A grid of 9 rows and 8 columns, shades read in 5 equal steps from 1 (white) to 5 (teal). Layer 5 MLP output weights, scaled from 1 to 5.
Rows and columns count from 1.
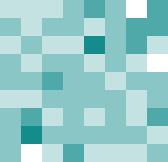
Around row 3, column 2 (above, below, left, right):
2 2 2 2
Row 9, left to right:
3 1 2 4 2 2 2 3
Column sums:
24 24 24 27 26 25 23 26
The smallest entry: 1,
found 3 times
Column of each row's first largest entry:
5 7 5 1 3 3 2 2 4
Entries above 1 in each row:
7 8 8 7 8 8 8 8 7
